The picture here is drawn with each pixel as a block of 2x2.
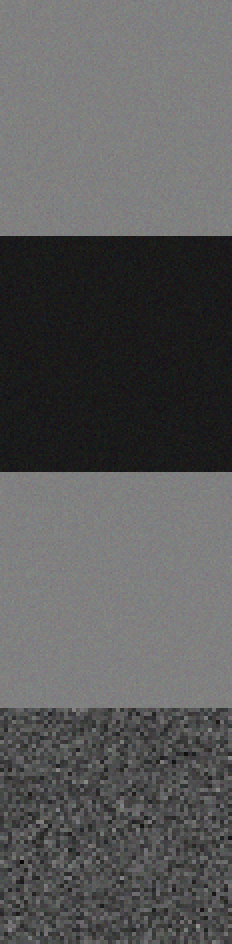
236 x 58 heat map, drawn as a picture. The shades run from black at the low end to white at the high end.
The table splits into 4 rows of 1 panel. Panel 1,1: middling, flat. Panel 2,1: very low, flat. Panel 3,1: middling, flat. Panel 4,1: low, fine-grained.
